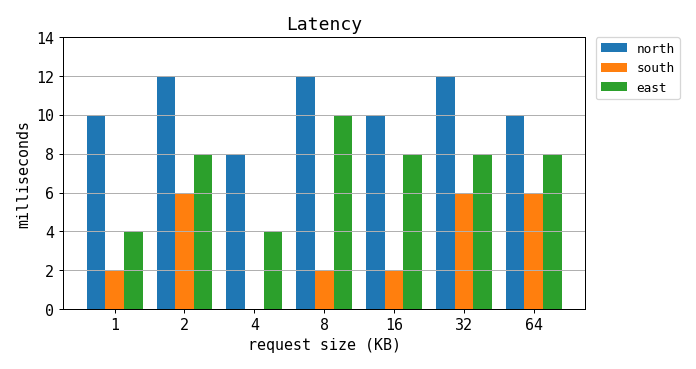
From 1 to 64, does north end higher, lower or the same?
the same
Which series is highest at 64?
north
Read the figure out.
Title: Latency
x-axis: request size (KB), ticks 1 2 4 8 16 32 64
y-axis: milliseconds, ticks 0 2 4 6 8 10 12 14
Legend: north, south, east
Values:
north: 10 12 8 12 10 12 10
south: 2 6 0 2 2 6 6
east: 4 8 4 10 8 8 8
